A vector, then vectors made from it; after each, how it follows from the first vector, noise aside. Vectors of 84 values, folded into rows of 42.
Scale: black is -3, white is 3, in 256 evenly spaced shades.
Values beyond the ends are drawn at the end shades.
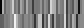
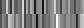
wrapped around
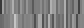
shrunk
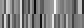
wrapped around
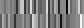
wrapped around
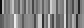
copied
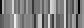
copied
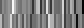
wrapped around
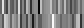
wrapped around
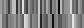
wrapped around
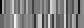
copied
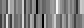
wrapped around
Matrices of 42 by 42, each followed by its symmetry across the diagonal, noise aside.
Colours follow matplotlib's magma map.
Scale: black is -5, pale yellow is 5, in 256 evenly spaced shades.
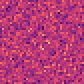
symmetric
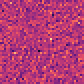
antisymmetric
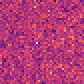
neither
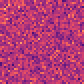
symmetric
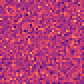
symmetric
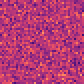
antisymmetric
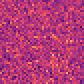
neither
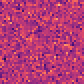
antisymmetric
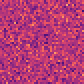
neither
